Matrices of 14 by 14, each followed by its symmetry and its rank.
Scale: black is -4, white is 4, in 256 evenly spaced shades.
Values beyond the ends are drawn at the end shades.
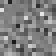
antisymmetric, full rank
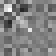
symmetric, rank three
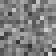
antisymmetric, full rank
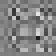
neither, rank two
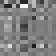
neither, rank two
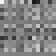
neither, rank two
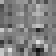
neither, rank two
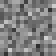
antisymmetric, full rank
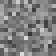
neither, full rank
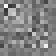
symmetric, rank three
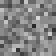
neither, full rank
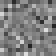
antisymmetric, full rank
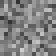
neither, full rank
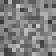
neither, full rank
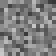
antisymmetric, full rank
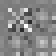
symmetric, rank three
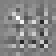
symmetric, rank three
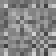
symmetric, rank three
